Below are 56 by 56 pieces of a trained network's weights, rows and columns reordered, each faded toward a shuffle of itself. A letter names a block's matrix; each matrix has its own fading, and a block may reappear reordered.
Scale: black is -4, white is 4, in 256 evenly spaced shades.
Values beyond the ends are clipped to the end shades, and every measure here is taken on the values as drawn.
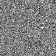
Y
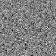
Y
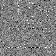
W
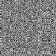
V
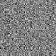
V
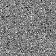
Y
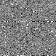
W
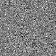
Y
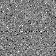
W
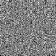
V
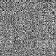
V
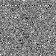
W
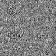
Y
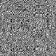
V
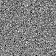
W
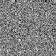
V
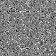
W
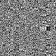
V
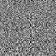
V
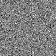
Y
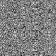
V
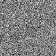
Y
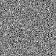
Y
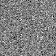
Y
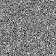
Y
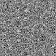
Y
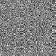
V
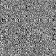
V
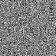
Y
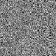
V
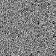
Y
